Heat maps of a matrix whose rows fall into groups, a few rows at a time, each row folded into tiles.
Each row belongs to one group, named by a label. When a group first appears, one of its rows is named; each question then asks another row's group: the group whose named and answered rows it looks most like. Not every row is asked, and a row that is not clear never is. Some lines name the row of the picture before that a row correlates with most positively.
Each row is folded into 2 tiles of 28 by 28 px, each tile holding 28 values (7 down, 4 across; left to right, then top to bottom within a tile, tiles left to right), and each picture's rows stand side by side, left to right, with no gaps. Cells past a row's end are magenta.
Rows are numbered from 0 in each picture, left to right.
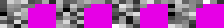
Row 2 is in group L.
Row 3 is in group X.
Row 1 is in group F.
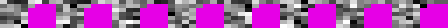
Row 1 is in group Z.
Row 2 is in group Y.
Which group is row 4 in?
L
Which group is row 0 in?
L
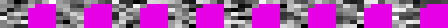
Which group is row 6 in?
L
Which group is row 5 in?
X
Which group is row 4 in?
Z
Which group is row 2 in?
Z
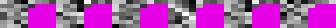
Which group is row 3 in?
L
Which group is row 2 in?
Y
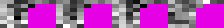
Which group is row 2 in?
Y
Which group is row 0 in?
Y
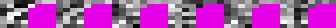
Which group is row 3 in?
Y
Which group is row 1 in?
Z
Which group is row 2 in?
X
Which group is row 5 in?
Y
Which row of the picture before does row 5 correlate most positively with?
0
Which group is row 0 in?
Z
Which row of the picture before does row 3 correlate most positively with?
0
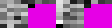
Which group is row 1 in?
Y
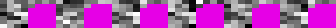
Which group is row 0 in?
X
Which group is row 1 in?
Z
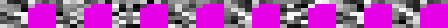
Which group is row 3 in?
L
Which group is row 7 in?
L
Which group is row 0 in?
L
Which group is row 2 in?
F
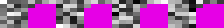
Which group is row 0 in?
Z
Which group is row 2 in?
Z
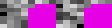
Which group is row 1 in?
X
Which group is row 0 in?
X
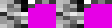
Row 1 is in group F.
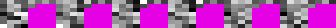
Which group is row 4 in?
X
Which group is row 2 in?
F
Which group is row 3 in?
F
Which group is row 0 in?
X
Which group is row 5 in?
X
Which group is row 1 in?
F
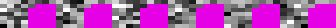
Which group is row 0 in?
Y
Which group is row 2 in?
Y
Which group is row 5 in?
X
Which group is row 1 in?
L
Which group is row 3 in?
L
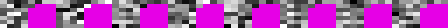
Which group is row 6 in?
Z
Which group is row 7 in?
X
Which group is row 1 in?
Z
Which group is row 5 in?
Z
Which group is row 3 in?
L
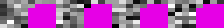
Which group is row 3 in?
F
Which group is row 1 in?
Y
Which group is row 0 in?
X
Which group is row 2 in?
Y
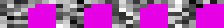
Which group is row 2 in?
X
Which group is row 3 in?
Y
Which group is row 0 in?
Z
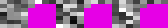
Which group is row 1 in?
L
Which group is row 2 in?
X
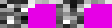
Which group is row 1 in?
Z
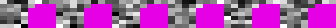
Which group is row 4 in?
Z
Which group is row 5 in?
Z
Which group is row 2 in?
X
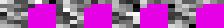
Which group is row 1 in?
X
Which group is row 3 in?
X
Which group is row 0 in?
F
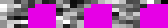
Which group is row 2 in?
F
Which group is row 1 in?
Z
